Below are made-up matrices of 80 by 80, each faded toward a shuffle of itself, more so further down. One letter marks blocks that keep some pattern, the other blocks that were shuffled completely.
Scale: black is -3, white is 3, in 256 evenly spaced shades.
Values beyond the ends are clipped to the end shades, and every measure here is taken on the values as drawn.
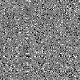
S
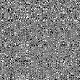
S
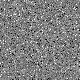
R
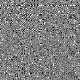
S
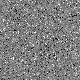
R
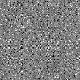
S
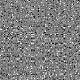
S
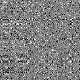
S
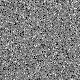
R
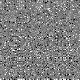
S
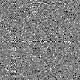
S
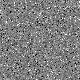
R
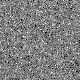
R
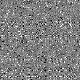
S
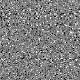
S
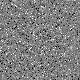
R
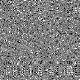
S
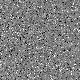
R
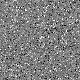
R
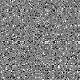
S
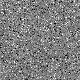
R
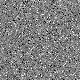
R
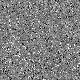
R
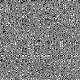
S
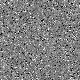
R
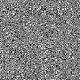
S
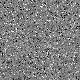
R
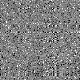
S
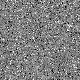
R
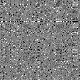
S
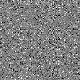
S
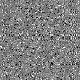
S
